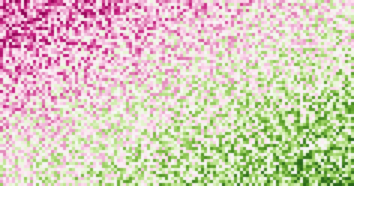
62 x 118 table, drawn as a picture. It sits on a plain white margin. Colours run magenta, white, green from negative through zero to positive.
Grain: fine. Ninth with the lowest average: top left. Slope: up to the bottom right. Ninth with the highest average: bottom right. Mirror symmetry: none. Odd rows or columns: none. Average level on the scale: 50%.
